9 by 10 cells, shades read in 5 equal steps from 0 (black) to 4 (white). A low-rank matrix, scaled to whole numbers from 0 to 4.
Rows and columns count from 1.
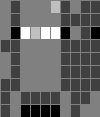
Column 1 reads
2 2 2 1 2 2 1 1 1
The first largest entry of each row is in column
6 1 3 3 1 1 3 2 2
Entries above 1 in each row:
6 5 6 4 5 5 4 3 4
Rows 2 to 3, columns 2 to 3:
1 2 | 0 4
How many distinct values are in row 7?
2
